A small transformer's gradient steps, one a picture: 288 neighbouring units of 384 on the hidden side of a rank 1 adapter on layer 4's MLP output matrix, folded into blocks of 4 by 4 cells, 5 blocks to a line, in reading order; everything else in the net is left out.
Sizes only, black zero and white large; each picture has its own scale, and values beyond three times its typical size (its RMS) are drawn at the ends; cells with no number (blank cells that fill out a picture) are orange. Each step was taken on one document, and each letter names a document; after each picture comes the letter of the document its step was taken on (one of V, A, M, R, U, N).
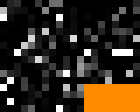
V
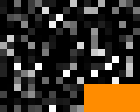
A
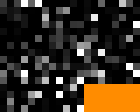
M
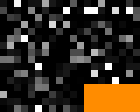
A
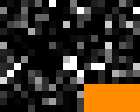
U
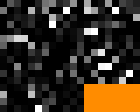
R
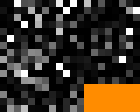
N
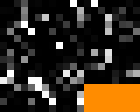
U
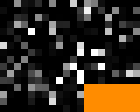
U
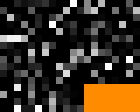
A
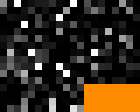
N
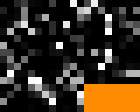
U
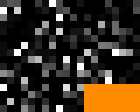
V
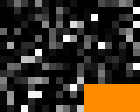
M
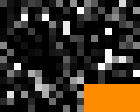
U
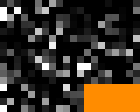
V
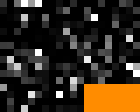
M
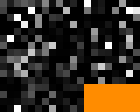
N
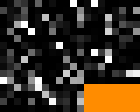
U
